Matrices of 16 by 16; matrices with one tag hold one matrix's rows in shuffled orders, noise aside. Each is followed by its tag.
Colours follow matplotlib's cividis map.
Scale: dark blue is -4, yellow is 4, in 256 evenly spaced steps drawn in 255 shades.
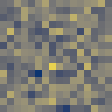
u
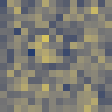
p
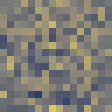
u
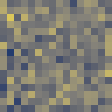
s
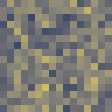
p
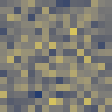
u
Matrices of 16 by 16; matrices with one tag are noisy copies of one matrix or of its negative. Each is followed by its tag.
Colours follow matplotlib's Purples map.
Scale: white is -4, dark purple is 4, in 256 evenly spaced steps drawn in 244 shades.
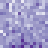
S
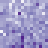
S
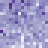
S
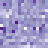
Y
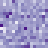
Y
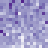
S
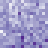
S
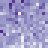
S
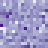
Y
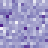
Y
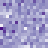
Y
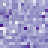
Y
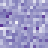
Y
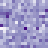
Y
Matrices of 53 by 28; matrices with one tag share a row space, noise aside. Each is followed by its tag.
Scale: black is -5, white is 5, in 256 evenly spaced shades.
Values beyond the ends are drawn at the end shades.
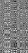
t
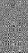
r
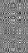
r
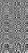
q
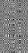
r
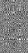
r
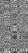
t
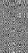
r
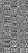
t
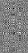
r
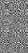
q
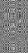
r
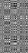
t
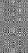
r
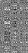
t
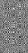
r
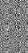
q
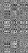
t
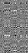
t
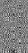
r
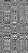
t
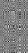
r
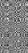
q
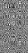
r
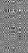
r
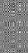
r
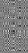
r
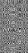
r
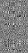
r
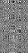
r
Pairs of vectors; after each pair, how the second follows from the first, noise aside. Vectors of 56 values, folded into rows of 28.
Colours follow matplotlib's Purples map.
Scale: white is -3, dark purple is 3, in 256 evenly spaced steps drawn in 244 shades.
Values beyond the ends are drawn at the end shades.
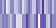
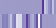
partly zeroed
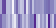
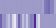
partly zeroed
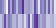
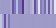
partly zeroed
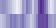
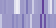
partly zeroed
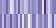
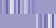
partly zeroed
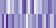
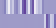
partly zeroed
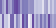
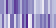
copied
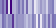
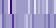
partly zeroed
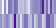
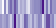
copied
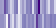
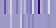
partly zeroed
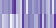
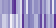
copied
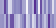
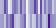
copied
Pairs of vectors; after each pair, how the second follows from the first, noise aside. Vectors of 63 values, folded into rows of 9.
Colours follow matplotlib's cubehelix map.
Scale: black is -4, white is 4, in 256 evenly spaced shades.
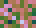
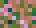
copied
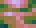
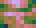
copied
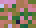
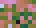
copied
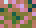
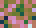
reversed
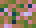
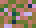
copied
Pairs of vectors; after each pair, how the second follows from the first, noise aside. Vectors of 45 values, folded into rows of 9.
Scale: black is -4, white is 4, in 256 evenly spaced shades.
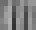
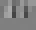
partly zeroed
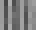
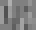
partly zeroed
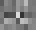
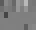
partly zeroed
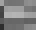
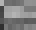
copied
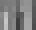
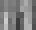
copied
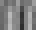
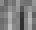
copied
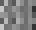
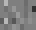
partly zeroed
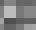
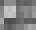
copied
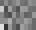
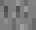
partly zeroed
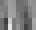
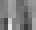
copied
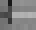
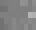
partly zeroed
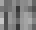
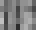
copied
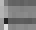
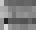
copied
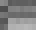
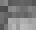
copied
